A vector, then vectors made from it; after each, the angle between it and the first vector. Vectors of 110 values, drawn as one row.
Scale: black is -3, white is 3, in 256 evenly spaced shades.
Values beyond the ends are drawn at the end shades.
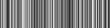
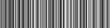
partly opposed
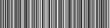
orthogonal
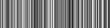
nearly parallel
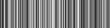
orthogonal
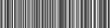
partly aligned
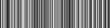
nearly parallel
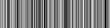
partly aligned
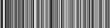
orthogonal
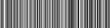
partly aligned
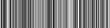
nearly opposite
